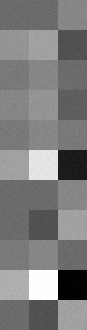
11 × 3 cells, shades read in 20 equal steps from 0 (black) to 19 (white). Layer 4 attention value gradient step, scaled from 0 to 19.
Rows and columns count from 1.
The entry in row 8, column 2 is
6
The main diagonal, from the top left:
8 12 8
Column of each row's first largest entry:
3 2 2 2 2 2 3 3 2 2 3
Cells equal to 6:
3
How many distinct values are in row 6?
3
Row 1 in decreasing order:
10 8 8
